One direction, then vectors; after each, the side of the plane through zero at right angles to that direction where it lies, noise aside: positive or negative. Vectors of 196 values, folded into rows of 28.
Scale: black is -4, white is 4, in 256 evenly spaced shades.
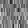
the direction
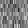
positive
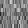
negative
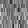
positive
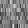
negative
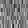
positive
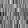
negative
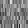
negative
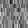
positive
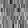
positive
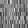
negative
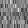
negative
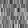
positive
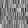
negative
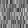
positive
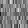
negative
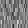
positive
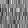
negative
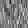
positive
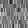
positive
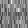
negative
